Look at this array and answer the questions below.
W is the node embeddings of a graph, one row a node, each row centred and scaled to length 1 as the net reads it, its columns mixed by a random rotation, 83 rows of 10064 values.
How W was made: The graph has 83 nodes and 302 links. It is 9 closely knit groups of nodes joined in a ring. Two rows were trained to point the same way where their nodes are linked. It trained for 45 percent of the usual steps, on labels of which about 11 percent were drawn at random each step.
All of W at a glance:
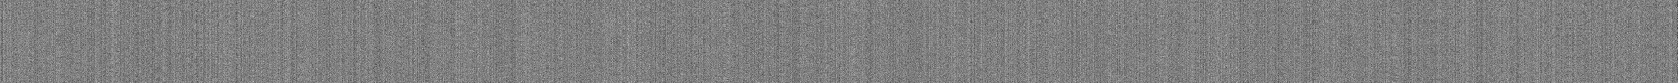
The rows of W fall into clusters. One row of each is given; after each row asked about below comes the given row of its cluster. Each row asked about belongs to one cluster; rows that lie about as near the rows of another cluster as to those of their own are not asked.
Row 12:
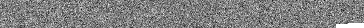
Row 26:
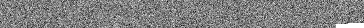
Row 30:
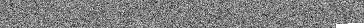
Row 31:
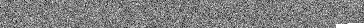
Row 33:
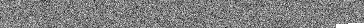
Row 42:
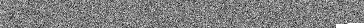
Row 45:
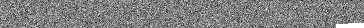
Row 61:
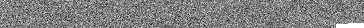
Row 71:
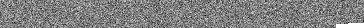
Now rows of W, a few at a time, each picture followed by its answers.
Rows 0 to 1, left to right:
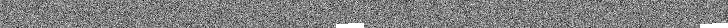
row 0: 30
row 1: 33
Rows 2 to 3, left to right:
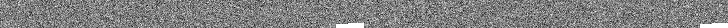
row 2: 33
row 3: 12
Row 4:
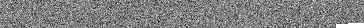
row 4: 71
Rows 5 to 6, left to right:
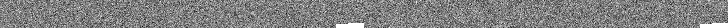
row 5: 71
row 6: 31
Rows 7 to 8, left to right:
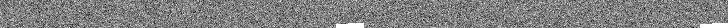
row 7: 26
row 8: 61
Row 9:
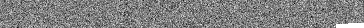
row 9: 30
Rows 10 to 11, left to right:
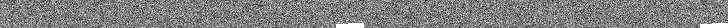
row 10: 33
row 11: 42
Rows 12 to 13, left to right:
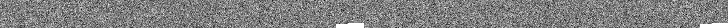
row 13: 12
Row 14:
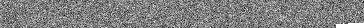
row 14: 45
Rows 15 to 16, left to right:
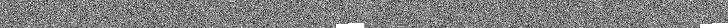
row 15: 42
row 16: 42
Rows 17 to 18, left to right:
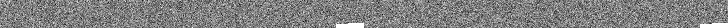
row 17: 71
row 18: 12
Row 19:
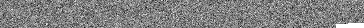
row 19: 26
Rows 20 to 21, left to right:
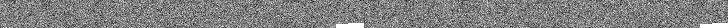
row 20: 33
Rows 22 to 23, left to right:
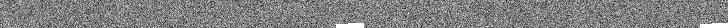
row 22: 33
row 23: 71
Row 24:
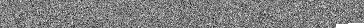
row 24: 12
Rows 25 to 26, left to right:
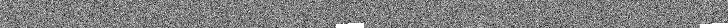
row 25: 45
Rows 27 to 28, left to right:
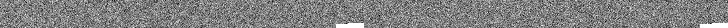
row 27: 31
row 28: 45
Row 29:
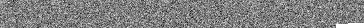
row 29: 12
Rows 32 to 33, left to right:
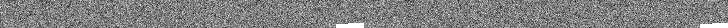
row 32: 33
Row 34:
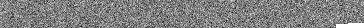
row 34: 42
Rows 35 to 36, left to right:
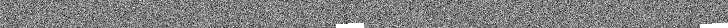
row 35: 45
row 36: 45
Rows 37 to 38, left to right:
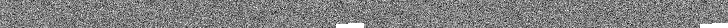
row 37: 61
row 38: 42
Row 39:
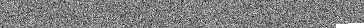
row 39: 61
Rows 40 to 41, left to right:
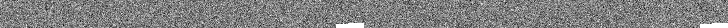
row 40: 45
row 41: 61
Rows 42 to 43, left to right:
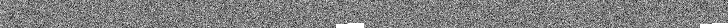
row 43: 61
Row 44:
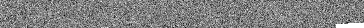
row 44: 45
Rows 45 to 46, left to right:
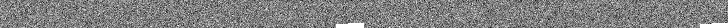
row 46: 31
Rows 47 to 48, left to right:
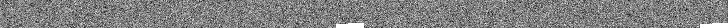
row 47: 26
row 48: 30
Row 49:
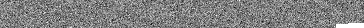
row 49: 61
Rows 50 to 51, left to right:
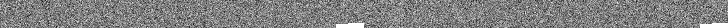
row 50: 33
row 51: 31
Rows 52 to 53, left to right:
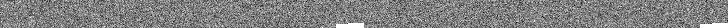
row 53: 71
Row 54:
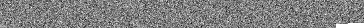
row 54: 26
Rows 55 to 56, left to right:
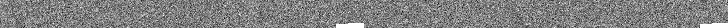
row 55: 12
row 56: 42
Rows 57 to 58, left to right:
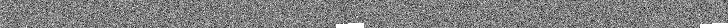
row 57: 45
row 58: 61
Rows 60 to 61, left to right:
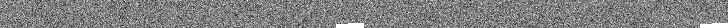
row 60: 71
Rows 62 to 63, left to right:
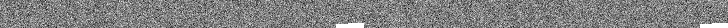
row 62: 33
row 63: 31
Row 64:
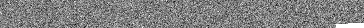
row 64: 26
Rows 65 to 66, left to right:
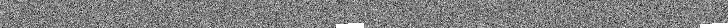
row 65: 42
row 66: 26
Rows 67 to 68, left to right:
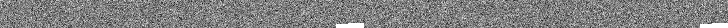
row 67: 71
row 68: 12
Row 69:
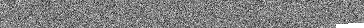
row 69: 33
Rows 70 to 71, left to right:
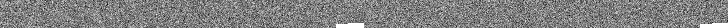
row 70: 31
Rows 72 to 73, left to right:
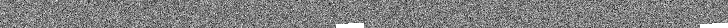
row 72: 31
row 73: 33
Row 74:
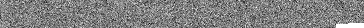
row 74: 61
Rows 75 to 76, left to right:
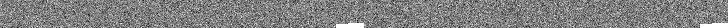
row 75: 30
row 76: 42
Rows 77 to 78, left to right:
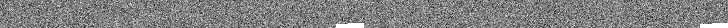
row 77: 26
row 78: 12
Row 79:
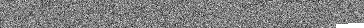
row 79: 33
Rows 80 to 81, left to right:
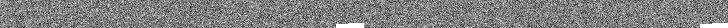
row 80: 12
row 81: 30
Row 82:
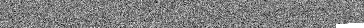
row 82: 30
